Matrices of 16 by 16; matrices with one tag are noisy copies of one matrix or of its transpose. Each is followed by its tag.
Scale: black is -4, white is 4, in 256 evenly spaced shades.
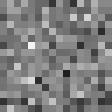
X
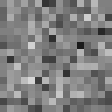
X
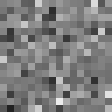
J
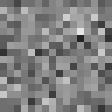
X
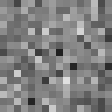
X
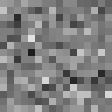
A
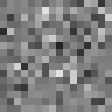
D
